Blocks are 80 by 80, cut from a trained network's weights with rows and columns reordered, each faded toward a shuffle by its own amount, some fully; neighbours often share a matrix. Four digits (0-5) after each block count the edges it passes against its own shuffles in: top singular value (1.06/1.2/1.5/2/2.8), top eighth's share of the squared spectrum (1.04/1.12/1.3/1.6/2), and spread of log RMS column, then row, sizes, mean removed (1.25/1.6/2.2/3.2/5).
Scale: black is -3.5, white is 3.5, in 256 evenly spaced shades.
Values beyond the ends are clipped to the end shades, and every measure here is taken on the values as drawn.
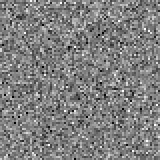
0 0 0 0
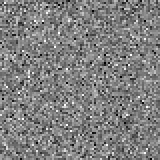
0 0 0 0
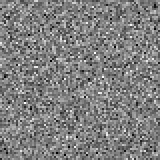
0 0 0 0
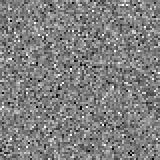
0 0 0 0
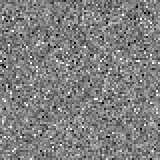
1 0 0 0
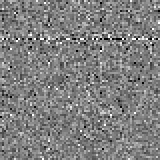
3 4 1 2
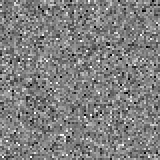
1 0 0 0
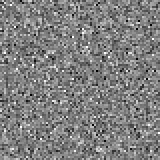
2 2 0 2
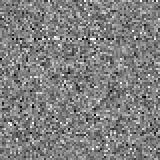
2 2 0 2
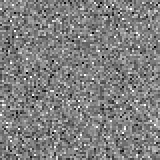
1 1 0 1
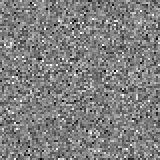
1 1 0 1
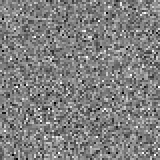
1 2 0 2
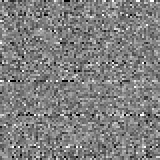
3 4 1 3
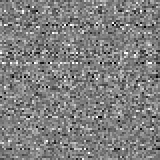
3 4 0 3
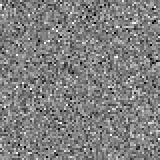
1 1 0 1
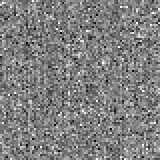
2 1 0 0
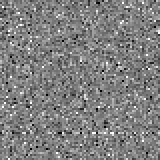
2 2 1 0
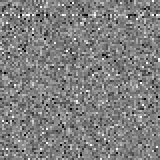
2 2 1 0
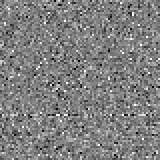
2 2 1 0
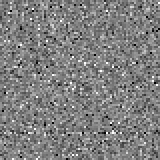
2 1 1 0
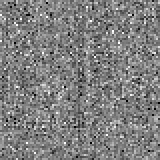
2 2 0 1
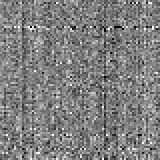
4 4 1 3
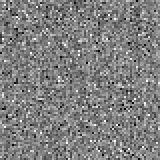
1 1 0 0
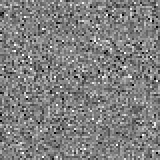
1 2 0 1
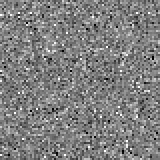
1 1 0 1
